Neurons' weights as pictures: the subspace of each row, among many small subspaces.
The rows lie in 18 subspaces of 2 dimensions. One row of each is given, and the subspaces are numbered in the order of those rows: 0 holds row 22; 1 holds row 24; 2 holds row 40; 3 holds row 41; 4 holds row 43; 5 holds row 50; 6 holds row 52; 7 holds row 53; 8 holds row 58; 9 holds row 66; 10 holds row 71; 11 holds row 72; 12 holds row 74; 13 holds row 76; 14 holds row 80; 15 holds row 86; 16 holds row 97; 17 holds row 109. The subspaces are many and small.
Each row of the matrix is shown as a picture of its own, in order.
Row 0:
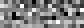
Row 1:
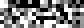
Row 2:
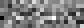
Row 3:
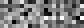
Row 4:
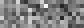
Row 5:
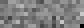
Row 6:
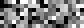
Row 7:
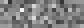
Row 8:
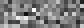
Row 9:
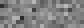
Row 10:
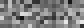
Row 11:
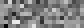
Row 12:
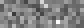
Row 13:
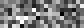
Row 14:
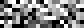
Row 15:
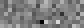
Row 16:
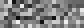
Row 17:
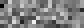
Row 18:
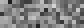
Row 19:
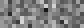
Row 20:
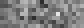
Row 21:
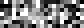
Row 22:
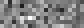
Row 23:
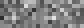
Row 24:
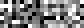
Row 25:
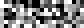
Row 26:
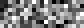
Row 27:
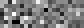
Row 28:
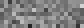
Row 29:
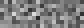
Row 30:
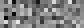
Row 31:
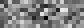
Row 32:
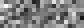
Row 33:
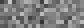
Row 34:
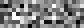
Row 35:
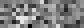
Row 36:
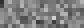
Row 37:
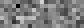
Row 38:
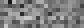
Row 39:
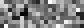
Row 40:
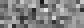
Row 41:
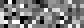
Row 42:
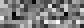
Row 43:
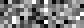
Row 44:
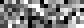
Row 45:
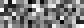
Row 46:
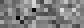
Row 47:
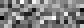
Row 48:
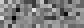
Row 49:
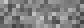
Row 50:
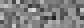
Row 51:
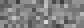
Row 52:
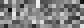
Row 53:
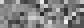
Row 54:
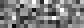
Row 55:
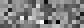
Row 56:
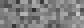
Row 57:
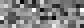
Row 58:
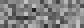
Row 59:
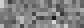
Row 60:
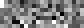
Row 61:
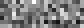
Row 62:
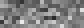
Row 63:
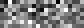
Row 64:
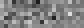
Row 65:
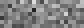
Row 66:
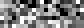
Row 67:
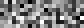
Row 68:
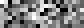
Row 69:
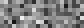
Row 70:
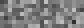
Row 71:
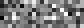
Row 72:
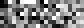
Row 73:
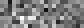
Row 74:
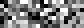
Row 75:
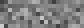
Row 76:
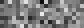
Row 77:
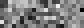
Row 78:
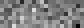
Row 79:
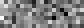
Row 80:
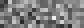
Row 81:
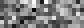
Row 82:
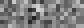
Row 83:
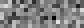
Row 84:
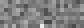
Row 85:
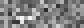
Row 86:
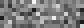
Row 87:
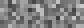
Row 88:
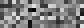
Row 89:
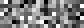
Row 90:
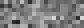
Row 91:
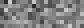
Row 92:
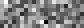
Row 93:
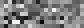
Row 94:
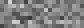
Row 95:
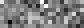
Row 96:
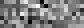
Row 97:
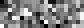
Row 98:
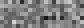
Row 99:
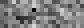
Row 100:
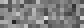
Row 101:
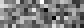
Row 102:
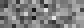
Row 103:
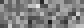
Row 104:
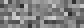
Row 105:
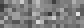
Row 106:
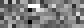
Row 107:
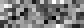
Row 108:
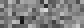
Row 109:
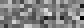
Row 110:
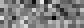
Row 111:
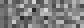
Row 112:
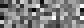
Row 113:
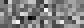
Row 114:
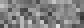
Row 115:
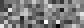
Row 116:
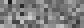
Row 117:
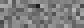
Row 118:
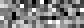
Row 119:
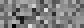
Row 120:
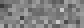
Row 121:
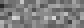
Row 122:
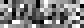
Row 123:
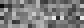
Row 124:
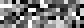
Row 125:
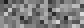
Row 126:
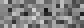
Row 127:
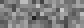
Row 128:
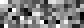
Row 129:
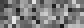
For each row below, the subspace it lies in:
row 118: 9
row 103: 7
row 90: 1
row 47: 15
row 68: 12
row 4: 13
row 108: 2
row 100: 1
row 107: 4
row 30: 3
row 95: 7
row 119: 9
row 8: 8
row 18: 11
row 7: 13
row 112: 5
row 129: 1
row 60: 3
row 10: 15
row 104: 10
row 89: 4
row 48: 10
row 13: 8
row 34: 10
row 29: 5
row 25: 3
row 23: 10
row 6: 11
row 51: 4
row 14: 15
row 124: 11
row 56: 5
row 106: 13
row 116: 0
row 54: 9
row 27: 3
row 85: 9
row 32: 4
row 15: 6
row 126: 17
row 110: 9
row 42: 8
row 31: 12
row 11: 14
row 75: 16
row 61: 8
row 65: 15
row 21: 6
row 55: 6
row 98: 17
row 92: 4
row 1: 14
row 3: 17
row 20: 11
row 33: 13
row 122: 6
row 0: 9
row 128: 16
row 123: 1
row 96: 13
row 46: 8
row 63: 12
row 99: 8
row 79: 10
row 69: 1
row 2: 15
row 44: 7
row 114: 16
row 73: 2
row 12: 7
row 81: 9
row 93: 14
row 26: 4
